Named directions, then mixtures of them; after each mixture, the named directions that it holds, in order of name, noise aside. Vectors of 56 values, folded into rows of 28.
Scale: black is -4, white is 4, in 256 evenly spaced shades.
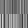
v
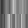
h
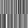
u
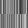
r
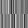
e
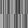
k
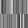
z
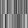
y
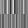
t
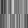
h, t, z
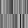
z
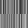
r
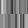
h, z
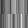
h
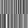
u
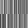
t, u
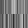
h, u, v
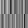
e, t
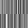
u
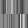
r, z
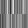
h, t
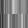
h, v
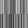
h, k, v
